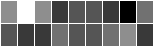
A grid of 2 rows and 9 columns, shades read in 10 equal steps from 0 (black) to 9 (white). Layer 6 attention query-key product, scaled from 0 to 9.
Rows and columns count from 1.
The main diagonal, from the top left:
5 2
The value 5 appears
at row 1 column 1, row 1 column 3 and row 2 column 8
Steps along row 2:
down same up down same up up down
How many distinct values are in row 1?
6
